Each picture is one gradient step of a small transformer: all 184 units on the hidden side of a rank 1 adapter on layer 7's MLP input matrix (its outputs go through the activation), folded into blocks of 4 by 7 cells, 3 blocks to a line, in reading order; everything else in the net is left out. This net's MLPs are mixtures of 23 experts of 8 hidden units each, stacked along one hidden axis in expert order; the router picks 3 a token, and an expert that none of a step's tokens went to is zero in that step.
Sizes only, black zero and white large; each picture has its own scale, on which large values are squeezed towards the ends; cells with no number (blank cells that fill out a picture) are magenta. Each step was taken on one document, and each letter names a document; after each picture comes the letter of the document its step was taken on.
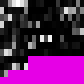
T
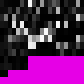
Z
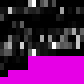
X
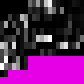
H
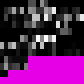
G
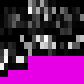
G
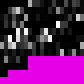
Z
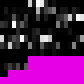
G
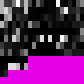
T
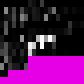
G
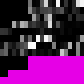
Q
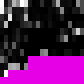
T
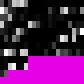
T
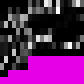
H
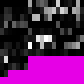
Q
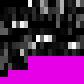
Q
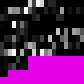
X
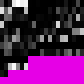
T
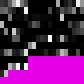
T
